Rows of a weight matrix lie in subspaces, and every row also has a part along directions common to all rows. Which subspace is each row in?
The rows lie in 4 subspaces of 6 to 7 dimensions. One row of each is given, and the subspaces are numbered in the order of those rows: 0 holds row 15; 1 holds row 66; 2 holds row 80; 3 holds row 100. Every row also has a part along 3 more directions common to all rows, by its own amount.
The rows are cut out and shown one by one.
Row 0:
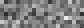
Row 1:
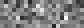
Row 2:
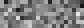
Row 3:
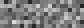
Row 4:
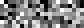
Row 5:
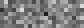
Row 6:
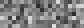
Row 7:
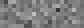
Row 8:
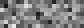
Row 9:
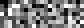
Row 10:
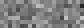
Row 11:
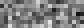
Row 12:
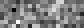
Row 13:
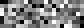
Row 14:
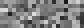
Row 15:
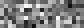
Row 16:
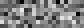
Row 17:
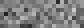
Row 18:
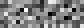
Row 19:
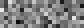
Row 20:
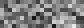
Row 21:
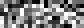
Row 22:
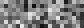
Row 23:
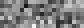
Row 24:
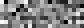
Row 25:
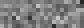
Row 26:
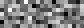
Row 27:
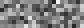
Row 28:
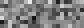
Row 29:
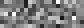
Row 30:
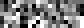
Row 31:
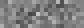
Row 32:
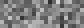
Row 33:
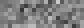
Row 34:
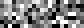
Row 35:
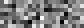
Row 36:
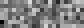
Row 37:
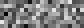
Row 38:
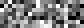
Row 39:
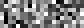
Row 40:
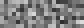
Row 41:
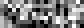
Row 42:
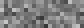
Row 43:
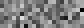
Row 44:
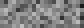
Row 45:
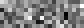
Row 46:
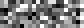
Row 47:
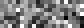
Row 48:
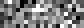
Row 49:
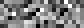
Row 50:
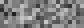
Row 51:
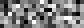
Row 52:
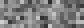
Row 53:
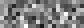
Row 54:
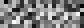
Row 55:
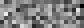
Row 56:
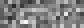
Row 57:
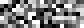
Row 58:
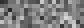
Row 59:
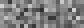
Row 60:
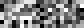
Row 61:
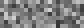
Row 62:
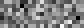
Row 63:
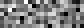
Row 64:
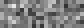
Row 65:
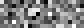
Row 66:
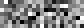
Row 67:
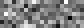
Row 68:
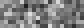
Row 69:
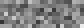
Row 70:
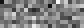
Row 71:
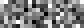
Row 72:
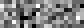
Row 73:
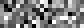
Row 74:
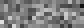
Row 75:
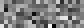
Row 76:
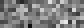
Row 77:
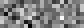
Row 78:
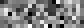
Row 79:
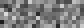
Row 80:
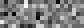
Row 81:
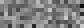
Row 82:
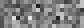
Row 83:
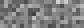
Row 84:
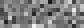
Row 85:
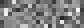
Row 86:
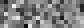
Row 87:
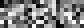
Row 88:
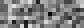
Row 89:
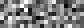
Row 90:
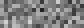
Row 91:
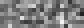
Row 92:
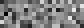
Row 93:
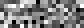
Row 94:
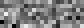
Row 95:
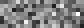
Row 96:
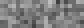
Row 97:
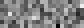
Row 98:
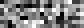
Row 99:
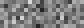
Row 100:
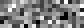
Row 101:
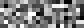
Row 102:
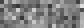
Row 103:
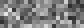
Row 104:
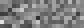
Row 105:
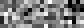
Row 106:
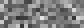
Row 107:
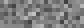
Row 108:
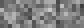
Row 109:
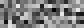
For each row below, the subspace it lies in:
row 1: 0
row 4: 1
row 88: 1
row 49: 1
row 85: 2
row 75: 2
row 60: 1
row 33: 0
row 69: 3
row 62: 1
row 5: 2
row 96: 1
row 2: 2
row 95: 3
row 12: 2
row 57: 3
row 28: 1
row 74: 3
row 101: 2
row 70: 2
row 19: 2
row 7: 2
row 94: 0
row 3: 1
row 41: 0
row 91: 0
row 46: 2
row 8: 2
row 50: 1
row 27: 3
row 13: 3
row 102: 0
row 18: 1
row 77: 3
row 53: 3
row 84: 0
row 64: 1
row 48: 1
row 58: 3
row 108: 3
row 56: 1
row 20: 3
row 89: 1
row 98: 0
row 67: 0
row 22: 2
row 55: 2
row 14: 2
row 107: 1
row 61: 3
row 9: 3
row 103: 0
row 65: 1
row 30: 3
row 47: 3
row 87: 3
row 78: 2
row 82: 0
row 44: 2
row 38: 0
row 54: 3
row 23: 0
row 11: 0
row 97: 1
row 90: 0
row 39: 2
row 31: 2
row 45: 3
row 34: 0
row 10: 3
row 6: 0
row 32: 0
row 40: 2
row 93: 1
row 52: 2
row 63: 3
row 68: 2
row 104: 3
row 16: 3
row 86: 3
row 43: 3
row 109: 0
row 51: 3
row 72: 1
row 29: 2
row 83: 2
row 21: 3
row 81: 3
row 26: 3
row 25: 0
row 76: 2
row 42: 2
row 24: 2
